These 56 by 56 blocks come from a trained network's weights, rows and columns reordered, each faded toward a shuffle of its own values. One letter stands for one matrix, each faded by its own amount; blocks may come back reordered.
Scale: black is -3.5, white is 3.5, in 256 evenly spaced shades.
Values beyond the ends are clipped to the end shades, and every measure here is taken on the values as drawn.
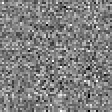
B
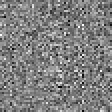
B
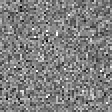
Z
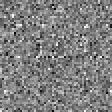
B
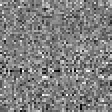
B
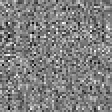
B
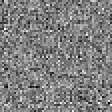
B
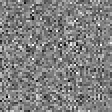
B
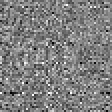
B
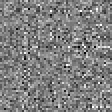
B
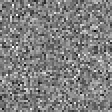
Z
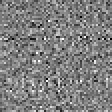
B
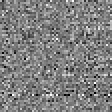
B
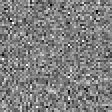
Z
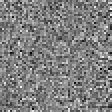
Z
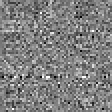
B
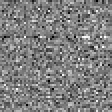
B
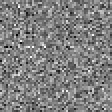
B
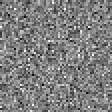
Z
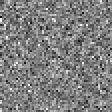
Z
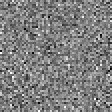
Z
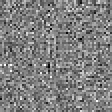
B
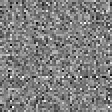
B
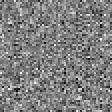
B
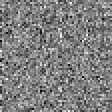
Z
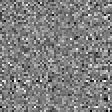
B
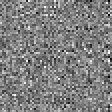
B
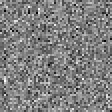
Z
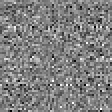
B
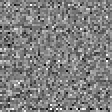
B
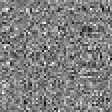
B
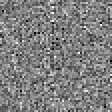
Z
